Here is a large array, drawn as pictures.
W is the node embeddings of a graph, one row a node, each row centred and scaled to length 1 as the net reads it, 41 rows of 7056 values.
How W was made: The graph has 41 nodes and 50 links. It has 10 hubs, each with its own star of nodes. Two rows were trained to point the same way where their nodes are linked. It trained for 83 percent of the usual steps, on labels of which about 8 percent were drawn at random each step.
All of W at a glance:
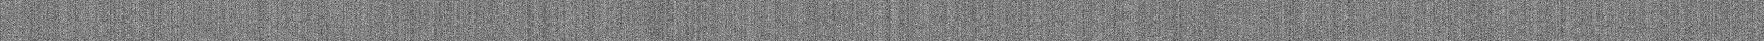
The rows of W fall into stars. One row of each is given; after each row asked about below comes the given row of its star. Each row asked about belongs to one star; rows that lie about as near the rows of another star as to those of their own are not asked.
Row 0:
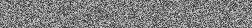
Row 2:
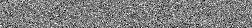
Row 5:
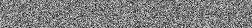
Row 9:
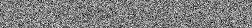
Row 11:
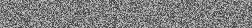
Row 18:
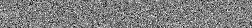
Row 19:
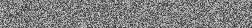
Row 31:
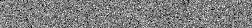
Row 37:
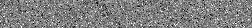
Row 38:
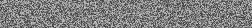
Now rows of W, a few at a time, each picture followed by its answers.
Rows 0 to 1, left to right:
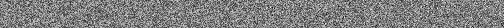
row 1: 38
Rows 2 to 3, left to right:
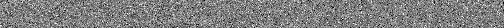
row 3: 11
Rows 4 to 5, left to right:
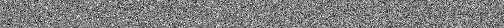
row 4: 2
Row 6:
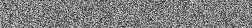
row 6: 18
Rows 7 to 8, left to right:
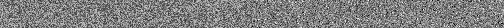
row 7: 37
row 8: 2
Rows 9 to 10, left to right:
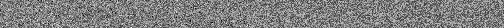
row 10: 31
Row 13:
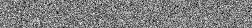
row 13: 0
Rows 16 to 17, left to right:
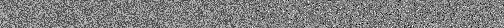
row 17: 18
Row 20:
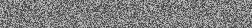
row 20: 2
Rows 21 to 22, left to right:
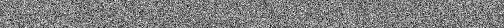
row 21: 9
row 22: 37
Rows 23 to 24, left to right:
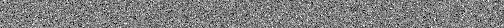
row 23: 31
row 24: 37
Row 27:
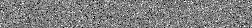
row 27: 38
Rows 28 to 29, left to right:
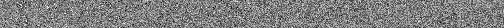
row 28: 31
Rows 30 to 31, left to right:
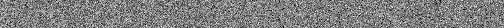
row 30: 31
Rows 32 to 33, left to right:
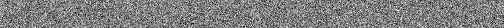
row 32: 19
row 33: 18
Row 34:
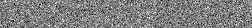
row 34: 38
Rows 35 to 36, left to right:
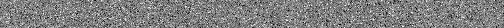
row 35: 9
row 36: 18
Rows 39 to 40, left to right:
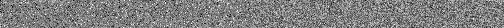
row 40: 11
